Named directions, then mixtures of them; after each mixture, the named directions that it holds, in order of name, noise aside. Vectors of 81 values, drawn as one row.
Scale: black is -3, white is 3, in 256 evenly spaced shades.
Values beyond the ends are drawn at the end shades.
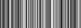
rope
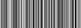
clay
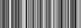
clay, rope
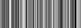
clay, rope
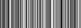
rope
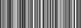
clay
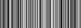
rope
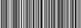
clay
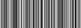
clay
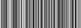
clay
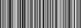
clay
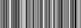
clay, rope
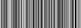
clay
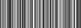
clay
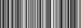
rope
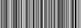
clay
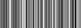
clay, rope
